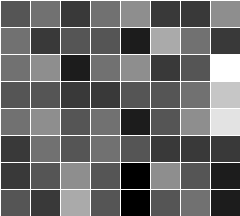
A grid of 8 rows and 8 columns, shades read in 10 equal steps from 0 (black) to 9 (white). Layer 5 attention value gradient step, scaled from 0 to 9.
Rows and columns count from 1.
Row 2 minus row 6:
2 -2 0 -1 -2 4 2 0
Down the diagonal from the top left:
3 2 1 2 1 2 3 1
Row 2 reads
4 2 3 3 1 6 4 2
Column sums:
25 28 25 27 18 26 27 35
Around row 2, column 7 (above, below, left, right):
2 3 6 2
